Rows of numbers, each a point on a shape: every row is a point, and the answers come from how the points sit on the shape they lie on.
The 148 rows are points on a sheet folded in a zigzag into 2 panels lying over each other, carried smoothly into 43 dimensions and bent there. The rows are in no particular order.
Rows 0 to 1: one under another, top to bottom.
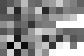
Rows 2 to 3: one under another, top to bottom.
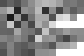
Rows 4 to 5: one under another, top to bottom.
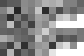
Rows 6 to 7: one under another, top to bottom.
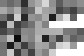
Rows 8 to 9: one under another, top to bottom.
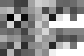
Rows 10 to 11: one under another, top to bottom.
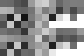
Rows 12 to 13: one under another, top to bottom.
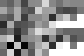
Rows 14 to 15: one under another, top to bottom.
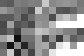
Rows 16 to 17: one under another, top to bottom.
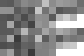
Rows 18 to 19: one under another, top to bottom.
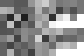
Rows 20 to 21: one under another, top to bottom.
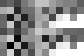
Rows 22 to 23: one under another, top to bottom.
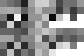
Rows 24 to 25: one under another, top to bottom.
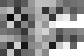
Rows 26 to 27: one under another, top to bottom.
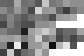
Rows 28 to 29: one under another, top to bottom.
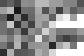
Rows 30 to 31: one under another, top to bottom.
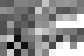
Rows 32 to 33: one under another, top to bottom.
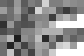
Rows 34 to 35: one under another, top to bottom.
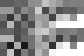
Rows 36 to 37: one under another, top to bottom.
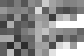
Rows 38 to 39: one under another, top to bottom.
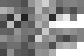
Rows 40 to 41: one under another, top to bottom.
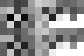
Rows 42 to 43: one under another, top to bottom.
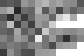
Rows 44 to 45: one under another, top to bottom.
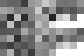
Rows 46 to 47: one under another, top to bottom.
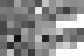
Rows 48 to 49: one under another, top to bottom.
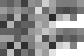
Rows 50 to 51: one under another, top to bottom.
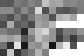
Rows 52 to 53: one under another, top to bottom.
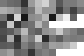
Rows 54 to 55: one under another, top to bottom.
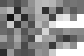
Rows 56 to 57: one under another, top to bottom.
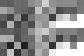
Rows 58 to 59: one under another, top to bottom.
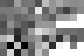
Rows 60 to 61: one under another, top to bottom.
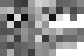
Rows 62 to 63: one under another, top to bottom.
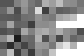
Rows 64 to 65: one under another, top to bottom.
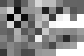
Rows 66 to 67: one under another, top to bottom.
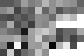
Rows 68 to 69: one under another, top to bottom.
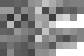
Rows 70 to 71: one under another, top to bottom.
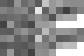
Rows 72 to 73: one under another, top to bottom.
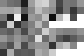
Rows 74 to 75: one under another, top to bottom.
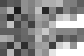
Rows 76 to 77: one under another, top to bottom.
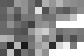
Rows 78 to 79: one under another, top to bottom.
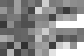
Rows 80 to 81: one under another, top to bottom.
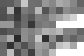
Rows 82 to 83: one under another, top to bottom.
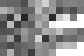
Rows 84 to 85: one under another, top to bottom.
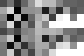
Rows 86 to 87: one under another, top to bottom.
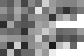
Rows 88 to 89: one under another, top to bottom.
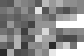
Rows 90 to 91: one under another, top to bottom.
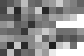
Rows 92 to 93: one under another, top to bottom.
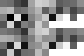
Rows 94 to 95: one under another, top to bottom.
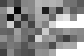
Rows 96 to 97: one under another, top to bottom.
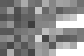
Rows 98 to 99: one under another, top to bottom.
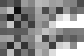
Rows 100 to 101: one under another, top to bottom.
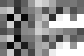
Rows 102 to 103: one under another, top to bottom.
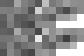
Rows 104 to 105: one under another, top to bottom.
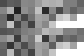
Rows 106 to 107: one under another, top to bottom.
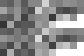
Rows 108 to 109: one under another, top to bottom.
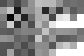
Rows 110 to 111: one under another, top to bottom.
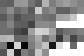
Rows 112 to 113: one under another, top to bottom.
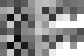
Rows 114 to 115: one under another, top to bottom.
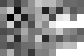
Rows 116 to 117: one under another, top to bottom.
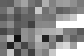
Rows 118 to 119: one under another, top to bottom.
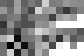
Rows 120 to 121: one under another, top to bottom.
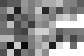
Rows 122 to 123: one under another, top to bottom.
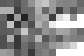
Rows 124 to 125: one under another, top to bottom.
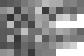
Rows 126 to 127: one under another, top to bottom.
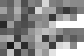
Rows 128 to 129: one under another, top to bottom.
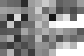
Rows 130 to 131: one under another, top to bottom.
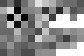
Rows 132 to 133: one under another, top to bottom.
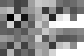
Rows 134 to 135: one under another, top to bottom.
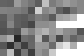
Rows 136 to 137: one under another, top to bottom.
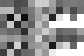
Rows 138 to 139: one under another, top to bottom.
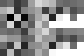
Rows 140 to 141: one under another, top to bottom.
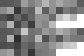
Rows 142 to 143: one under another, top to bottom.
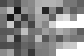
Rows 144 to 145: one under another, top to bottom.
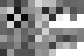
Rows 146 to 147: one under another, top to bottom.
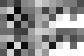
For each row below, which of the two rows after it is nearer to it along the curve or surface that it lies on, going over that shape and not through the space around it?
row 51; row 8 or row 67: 67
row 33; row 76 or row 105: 105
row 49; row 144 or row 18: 144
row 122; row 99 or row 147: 147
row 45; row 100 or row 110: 110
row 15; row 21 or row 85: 21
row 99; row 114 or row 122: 114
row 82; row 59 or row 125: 59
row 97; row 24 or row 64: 24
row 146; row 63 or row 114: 63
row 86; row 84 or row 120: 120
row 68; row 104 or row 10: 104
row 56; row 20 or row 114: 20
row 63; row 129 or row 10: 129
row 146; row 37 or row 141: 37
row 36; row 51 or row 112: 112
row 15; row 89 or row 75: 75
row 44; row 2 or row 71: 2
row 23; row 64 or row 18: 64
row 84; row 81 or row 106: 81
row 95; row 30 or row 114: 30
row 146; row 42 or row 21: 42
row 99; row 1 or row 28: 1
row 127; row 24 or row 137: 24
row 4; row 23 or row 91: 23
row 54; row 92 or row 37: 92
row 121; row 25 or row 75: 25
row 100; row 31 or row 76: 31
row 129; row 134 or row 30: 30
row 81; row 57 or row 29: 29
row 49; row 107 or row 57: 107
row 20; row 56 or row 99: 56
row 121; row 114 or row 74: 114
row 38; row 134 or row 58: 134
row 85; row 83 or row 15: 83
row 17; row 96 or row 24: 96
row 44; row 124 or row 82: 124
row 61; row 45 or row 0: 0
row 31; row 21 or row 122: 122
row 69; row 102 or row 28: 102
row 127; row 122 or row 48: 48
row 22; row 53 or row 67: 67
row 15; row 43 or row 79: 79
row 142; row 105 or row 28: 105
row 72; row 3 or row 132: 132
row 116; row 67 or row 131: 131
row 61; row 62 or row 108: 62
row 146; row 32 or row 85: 85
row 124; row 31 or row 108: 108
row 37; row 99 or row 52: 52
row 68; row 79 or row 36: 36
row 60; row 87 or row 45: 87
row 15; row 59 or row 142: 59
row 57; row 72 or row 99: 72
